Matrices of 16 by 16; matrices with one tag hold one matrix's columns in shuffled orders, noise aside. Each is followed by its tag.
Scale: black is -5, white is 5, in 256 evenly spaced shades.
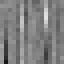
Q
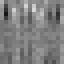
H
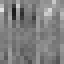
H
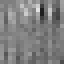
H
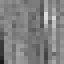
Q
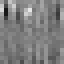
H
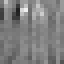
H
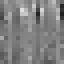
H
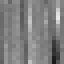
Q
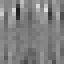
H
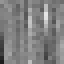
Q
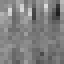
H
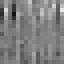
H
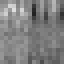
H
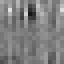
H
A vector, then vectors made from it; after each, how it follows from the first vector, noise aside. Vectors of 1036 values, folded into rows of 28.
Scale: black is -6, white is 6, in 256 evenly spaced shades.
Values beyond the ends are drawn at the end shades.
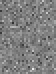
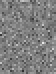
wrapped around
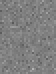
shrunk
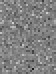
sign-scrambled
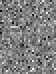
scaled up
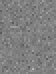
shrunk
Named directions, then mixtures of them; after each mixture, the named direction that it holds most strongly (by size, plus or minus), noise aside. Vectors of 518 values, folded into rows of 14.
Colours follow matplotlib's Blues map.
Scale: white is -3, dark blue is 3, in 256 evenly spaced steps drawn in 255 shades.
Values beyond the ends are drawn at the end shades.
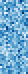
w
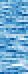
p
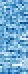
p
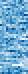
p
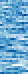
p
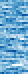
p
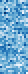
w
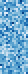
w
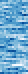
p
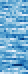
p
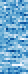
p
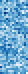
w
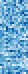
w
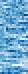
p
